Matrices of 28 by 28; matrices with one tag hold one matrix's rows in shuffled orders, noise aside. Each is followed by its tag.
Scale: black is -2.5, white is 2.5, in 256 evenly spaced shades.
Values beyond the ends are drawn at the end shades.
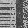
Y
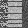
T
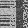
Y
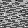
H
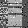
T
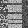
T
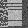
T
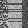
T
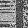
Y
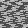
H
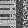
Y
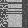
T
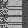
T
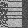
T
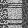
T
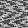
H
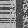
Y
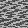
H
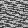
H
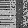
Y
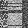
T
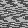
H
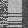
T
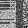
Y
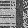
Y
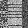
T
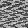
H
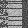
T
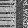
Y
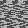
H
